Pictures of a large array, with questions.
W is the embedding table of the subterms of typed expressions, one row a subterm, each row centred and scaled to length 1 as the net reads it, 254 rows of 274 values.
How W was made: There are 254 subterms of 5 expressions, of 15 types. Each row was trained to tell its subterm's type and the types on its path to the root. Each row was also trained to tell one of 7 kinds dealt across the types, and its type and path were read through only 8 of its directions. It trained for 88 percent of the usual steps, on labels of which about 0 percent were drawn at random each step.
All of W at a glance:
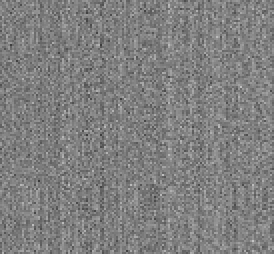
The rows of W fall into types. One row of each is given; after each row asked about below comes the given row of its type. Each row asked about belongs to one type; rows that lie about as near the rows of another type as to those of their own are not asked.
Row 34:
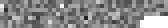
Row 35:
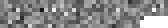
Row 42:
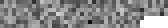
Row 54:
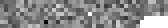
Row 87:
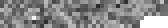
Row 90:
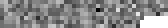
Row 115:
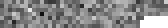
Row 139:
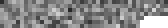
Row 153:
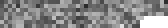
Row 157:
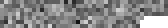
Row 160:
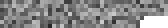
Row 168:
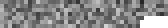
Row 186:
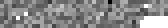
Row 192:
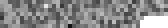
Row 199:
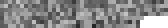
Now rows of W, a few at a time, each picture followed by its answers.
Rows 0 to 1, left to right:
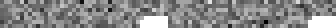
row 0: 153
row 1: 199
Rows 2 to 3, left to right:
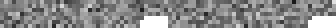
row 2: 42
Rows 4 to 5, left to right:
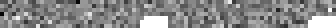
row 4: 199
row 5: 35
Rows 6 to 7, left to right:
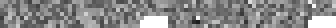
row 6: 192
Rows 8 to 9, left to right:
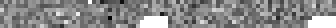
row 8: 186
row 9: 35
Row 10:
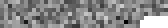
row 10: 160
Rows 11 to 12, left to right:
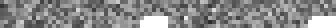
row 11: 192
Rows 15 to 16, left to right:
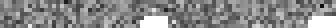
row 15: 42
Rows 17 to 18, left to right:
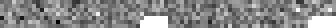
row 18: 153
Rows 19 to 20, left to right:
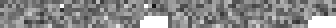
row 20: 35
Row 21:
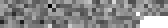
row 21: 87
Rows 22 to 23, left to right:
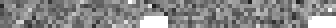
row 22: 192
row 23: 153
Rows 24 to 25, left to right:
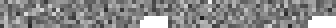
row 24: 139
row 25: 160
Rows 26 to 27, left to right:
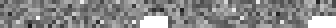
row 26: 87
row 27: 157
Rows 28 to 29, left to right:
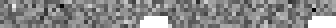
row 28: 139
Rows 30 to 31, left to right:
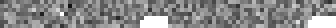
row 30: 160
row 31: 157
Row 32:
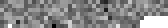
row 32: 87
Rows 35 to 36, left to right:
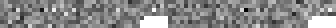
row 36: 153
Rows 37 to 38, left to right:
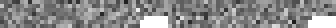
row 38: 34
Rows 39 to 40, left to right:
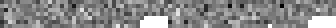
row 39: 160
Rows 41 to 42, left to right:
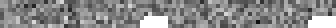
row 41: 160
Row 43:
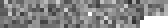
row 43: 42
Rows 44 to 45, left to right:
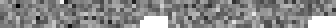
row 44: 35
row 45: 199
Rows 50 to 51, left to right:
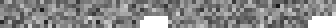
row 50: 54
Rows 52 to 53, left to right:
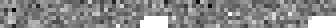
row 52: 90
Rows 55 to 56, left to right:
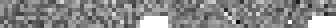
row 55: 34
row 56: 168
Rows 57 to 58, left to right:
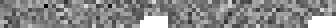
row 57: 54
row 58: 153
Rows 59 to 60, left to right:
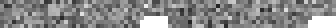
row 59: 157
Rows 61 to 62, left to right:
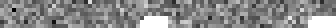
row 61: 87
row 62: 139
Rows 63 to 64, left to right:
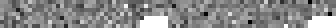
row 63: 34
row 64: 54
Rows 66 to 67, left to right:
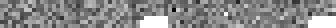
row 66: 34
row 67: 186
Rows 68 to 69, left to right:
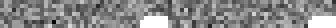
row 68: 87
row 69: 90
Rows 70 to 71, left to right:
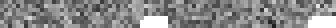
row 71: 192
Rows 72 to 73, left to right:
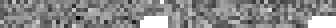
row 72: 153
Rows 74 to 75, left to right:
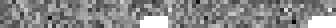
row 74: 199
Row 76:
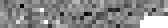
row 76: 186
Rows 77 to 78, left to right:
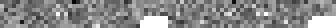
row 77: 157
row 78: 35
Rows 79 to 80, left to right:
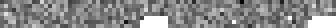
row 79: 160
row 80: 35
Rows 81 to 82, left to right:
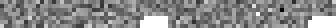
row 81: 90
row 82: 115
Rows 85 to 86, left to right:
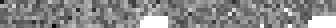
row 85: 192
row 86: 54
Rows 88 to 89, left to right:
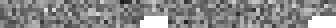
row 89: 160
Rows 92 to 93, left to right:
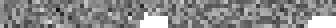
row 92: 34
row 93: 192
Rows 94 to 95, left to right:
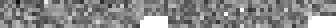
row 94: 157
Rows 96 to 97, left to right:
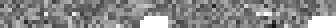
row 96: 87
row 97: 186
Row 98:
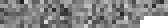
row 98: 160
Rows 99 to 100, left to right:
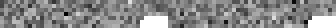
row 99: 115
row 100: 42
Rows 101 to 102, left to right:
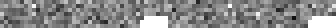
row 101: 115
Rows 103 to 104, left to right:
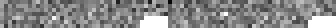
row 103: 34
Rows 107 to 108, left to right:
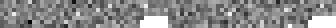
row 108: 42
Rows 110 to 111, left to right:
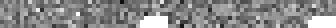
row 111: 157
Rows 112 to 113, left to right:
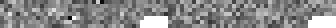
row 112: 157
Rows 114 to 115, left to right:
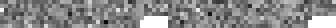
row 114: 157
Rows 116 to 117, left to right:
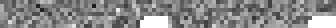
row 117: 115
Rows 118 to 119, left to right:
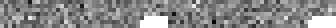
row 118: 34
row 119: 153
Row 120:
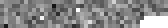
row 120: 115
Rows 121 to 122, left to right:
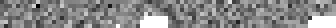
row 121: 199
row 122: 35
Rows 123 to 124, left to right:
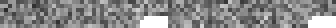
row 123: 157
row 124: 153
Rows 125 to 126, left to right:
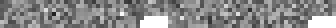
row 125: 199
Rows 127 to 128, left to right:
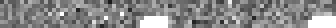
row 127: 186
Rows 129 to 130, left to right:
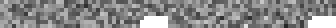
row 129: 168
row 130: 168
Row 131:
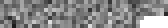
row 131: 186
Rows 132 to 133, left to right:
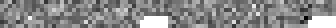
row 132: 157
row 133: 115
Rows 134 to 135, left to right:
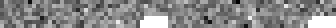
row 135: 199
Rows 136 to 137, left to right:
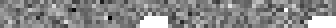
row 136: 87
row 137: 90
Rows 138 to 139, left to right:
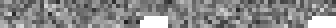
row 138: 168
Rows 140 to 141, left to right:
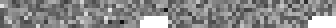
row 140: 192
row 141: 87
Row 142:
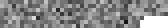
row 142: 35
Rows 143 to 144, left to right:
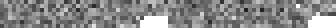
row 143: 35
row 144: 35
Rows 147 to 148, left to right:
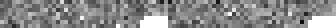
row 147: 199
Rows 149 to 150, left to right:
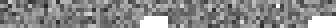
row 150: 160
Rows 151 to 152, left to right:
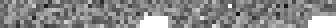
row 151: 192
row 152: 54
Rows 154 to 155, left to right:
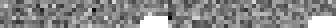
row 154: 42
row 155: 192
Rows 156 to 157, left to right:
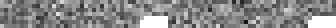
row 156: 35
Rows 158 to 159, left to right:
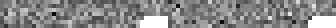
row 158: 192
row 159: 160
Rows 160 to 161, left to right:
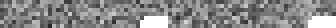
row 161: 87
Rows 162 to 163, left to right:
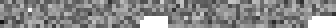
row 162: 157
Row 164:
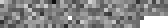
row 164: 115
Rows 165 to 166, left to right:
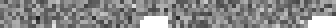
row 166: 34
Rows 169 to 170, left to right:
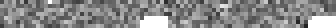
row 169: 192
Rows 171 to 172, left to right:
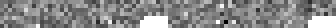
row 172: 199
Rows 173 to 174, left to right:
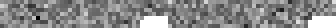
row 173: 54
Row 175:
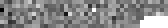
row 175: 115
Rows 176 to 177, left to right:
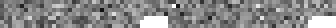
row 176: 153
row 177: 139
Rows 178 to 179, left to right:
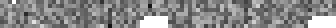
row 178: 35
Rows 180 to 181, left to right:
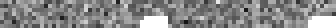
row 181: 192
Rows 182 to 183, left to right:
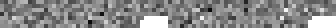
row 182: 139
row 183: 54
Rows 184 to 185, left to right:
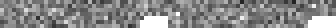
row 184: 87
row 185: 54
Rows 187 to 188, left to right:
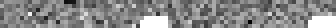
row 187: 199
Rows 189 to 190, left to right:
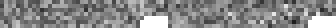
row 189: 160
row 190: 157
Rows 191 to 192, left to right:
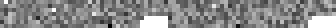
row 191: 90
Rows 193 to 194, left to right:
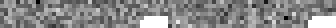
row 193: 192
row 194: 160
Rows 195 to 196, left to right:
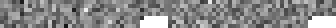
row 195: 42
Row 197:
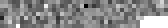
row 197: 192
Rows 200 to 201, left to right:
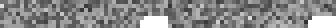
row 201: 42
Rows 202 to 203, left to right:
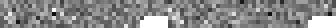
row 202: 35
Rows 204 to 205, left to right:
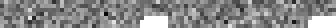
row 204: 115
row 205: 199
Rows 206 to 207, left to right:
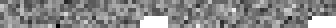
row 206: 157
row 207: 168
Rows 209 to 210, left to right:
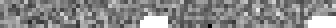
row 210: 34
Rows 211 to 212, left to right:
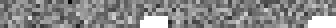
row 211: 199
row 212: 87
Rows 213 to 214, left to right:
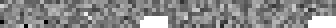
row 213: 157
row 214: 42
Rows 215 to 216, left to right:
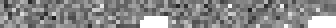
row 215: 139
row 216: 54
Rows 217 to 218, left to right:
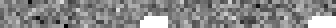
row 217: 160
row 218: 153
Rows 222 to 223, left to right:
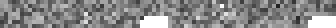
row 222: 35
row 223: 168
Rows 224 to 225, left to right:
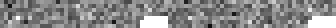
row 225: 115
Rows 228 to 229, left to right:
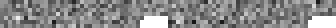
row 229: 160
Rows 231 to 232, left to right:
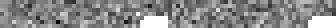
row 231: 168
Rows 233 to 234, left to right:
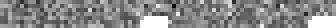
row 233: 35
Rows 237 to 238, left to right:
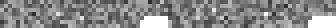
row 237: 87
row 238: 90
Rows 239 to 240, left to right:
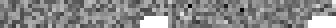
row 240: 34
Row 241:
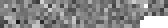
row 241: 160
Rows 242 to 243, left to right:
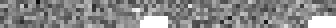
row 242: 192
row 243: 87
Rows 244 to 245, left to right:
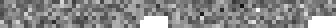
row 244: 153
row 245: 157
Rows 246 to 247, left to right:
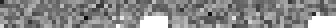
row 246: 54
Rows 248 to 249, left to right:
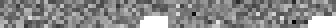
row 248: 54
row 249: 168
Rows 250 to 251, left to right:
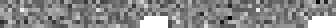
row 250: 87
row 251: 87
